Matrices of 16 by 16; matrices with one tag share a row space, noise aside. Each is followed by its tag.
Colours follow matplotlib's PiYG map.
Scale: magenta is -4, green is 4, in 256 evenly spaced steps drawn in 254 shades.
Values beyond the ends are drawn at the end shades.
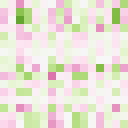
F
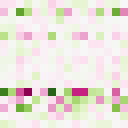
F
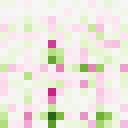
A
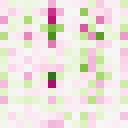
A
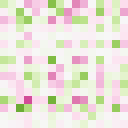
F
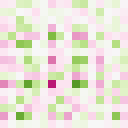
F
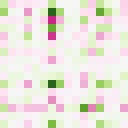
A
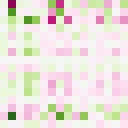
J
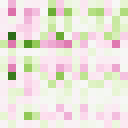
J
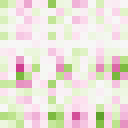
F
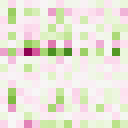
J
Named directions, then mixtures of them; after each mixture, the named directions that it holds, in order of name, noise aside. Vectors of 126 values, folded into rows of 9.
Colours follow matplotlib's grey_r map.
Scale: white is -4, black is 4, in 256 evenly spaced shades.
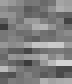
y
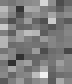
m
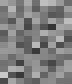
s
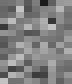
m, s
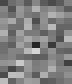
s, y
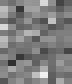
m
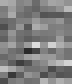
s, y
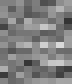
s, y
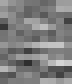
y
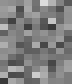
m, s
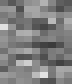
m, y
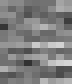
y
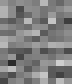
m, y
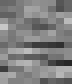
y
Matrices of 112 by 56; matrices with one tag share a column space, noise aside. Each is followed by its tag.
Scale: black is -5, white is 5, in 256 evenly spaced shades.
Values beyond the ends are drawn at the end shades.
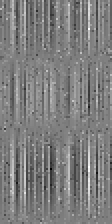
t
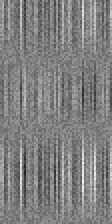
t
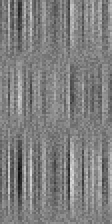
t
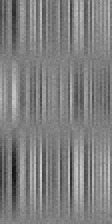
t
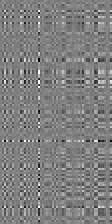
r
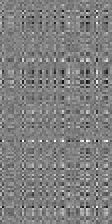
r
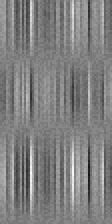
t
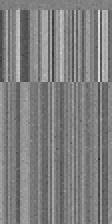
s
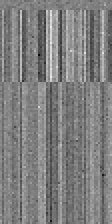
s
